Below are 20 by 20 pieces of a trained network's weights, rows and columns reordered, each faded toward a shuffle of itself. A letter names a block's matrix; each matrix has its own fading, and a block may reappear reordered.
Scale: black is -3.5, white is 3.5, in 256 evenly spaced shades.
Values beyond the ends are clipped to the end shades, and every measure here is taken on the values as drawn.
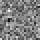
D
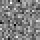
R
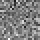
D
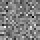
D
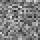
D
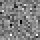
R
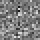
D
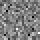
R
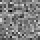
D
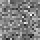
D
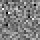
R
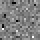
R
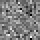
D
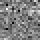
D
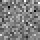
R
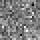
R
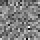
D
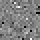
R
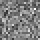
D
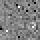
R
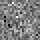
R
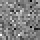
R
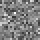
D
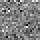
D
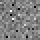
R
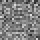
D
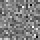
R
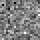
R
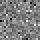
R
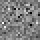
R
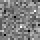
R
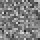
D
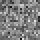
D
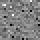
R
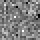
R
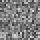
D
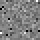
R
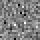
R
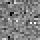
R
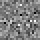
D
